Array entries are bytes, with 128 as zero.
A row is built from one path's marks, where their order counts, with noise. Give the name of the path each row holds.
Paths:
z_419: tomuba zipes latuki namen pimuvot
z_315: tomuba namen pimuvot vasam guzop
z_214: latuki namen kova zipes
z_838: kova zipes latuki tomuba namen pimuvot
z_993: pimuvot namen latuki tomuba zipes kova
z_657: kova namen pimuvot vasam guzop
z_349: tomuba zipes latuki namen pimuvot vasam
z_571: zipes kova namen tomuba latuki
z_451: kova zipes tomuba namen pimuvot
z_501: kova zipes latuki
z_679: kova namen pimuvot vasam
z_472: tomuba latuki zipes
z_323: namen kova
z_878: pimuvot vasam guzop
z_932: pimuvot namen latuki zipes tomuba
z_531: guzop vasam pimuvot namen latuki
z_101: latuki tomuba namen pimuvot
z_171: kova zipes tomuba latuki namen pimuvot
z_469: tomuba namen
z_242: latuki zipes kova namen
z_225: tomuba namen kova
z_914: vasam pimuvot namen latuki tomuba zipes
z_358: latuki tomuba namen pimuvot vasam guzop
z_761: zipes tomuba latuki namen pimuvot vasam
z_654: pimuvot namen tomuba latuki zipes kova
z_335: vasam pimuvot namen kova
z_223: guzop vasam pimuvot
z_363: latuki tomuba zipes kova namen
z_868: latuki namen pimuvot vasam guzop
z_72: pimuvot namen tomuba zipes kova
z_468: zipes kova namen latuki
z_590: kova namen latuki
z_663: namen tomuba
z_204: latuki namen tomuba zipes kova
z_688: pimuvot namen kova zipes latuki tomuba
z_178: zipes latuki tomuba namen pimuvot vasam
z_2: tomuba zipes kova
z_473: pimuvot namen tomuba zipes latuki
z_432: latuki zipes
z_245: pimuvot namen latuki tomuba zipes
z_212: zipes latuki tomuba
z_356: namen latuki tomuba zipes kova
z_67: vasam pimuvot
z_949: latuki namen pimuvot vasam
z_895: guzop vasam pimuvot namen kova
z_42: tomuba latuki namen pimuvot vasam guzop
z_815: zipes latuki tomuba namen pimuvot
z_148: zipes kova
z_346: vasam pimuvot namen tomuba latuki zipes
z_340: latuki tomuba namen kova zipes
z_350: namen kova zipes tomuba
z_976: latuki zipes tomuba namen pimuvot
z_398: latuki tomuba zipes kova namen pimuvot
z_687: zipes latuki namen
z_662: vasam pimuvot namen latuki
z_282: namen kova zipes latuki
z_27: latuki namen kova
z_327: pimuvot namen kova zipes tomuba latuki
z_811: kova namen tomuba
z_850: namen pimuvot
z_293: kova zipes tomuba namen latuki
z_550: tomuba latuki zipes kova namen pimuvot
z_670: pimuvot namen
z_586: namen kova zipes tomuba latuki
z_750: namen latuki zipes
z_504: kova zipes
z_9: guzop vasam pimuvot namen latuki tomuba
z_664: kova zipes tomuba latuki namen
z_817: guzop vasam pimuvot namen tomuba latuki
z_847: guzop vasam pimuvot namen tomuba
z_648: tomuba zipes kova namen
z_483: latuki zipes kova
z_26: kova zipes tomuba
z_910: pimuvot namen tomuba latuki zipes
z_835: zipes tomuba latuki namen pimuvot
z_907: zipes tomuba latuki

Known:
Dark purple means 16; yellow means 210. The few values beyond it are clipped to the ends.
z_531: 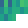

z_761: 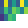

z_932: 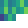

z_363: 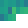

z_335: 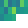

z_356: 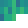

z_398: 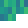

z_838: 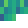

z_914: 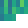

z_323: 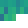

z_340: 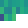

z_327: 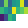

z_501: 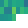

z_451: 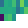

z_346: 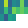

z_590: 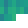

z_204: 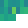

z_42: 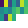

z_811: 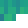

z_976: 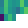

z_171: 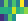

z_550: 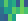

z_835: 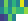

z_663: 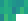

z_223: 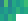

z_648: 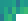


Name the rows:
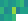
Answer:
z_214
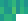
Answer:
z_504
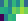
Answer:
z_586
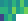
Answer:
z_26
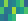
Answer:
z_688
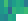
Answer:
z_212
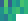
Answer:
z_9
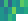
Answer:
z_895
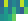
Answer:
z_349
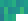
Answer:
z_750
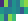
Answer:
z_868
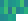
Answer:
z_245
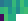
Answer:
z_293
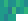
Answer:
z_687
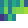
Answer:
z_907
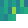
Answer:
z_993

